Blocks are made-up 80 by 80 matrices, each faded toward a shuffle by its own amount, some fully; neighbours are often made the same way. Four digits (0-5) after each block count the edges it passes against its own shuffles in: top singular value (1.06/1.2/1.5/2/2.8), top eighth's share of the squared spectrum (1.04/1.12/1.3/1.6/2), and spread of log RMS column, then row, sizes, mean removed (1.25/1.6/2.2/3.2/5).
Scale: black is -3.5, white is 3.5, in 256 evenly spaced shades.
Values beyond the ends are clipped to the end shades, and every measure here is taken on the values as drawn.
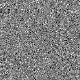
3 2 1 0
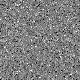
2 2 0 0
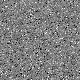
0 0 0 0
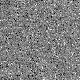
2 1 0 0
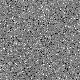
2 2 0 0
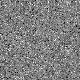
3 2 0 1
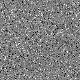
0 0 0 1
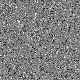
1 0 0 0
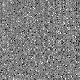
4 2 1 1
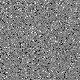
3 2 0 0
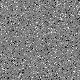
0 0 0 0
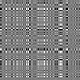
5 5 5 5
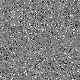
3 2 0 0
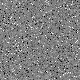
0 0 0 0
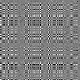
5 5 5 4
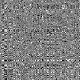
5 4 2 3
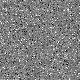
2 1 0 0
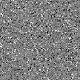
4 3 1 1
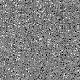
3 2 1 0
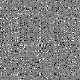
4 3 1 2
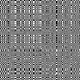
5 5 4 4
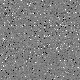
3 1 0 0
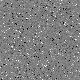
0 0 0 0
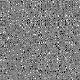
4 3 2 1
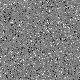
2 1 0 0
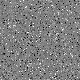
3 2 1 0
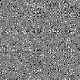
4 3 1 2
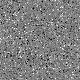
1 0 0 0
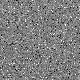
2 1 0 0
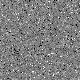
0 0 0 0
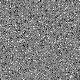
0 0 0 0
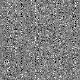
1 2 3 0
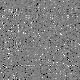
3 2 1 1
